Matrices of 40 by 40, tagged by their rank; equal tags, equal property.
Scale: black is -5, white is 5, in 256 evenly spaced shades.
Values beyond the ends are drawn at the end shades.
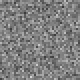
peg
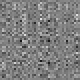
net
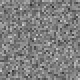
peg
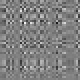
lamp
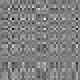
lamp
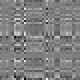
lamp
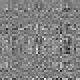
net
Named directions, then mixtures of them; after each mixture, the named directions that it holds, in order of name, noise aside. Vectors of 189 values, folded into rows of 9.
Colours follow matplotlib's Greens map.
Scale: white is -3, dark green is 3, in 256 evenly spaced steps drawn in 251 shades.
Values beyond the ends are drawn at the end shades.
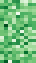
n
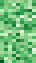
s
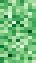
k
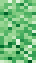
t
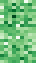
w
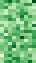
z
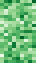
z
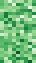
s, t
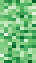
z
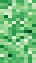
k, z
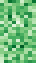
k, z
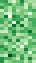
k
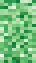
n, z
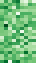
n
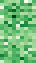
w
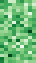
k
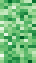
z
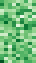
s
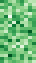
k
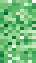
n, z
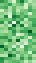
k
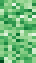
s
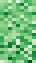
t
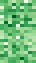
w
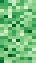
k, s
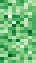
k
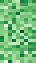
n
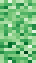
n, t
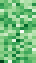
n, s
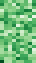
s
